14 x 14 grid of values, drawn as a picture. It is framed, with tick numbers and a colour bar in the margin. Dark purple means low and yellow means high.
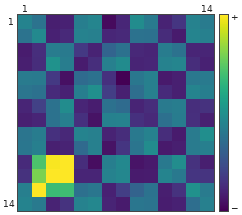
A checkerboard runs through the table. No single row or column stands out from its neighbours. In the bottom left lies a patch that is higher than the rest. The bottom left is the ninth with the highest average.
